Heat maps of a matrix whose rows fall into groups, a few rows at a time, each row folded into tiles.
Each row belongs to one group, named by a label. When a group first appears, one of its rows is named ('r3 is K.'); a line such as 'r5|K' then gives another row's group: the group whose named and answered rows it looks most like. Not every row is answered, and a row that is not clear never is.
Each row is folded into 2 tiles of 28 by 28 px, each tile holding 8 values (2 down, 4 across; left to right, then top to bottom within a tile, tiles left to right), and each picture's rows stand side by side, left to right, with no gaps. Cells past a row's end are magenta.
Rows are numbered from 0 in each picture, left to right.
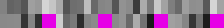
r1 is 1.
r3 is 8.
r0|8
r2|8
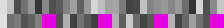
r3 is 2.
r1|8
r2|2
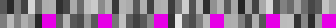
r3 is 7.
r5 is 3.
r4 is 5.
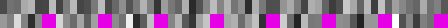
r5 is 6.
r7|1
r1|3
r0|2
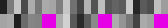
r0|7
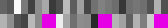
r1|5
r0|3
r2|3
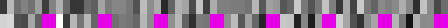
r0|5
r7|6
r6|5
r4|8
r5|3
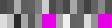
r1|3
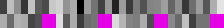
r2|5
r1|1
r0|2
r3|2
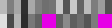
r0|1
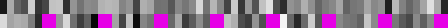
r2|1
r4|5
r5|5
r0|2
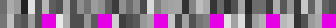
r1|5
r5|5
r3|1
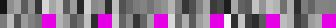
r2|1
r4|2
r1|6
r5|5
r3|1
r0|7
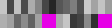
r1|8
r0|6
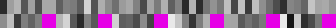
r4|6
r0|7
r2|5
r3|5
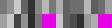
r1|1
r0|3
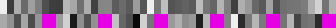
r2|5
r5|8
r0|6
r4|3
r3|2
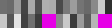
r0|2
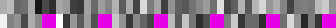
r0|1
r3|2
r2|6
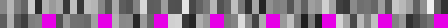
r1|6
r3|3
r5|8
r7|6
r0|7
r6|3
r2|1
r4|2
